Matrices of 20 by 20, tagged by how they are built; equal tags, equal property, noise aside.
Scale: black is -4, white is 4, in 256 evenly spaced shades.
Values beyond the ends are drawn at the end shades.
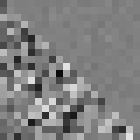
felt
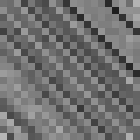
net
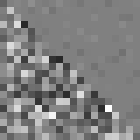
felt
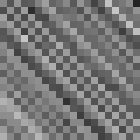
net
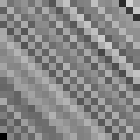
net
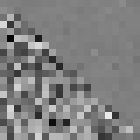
felt
